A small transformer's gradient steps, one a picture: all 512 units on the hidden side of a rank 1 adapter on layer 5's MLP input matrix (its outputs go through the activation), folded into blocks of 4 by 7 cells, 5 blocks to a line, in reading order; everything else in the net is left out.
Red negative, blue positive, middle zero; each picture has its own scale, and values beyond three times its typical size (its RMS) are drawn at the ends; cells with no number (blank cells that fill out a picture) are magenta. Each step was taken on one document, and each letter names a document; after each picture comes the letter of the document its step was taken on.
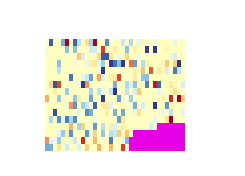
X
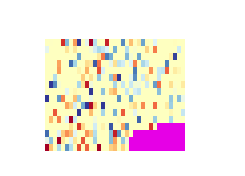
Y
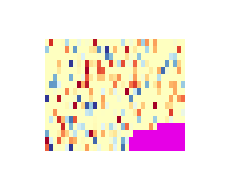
Y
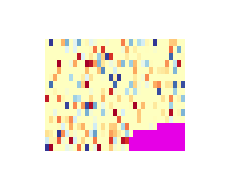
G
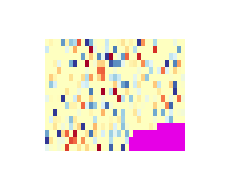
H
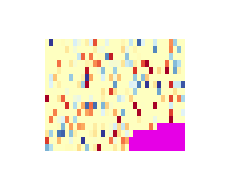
G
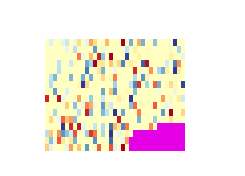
G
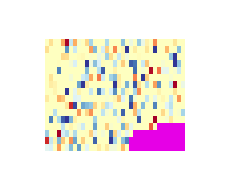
X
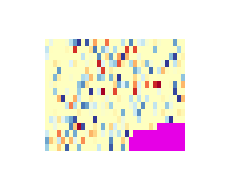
H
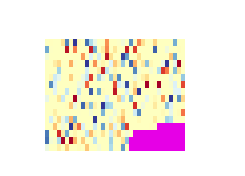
H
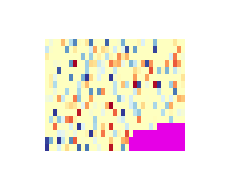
H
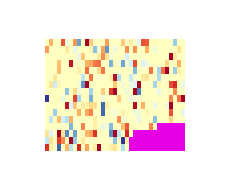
Y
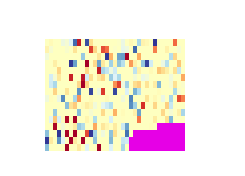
H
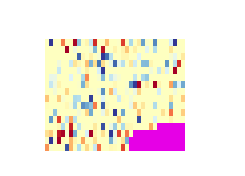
G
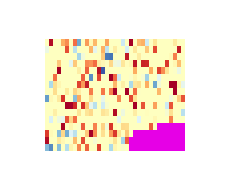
Y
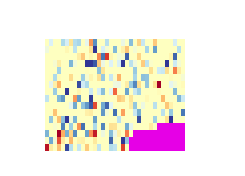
X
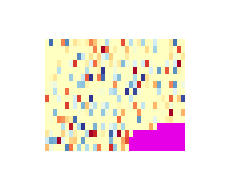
G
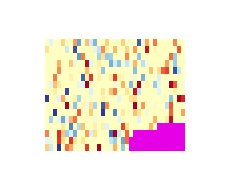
Y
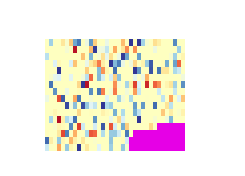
H
